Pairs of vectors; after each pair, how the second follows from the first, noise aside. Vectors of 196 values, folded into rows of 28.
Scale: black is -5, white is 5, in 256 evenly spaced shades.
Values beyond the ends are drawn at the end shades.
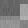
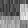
scaled up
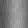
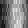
scaled up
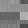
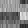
scaled up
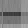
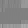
partly zeroed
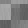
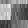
scaled up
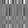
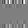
partly zeroed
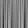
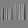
partly zeroed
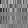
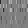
partly zeroed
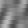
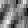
scaled up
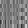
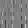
partly zeroed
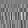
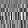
scaled up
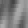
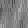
partly zeroed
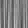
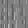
partly zeroed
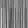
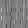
partly zeroed
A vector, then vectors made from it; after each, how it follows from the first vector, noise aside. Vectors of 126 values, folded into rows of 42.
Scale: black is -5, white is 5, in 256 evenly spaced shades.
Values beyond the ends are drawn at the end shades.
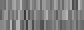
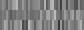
wrapped around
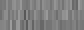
shrunk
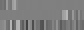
partly zeroed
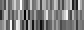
scaled up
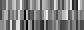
scaled up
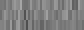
shrunk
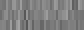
shrunk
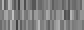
wrapped around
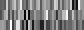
scaled up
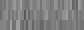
shrunk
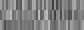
wrapped around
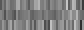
wrapped around
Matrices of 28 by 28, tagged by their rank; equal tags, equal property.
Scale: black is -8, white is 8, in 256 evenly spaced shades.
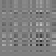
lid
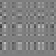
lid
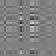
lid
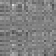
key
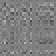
key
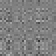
key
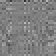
key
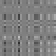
lid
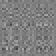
key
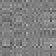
key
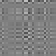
lid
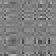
key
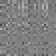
key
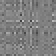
key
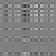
lid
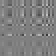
lid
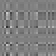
lid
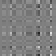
lid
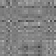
key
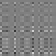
lid
